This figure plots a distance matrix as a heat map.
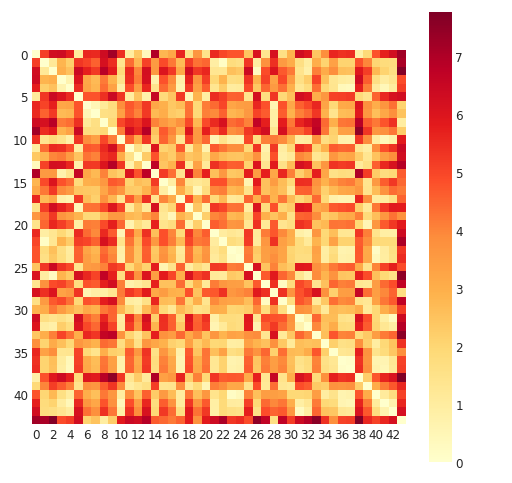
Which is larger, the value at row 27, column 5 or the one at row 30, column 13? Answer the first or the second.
the second
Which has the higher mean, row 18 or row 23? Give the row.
18
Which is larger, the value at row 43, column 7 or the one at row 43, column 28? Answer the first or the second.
the first
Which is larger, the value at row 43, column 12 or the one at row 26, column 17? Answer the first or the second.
the first
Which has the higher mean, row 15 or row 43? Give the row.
43
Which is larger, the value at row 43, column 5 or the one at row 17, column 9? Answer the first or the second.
the first
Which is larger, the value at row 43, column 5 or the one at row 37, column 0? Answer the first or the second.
the first
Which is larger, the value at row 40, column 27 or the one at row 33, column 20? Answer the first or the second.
the first
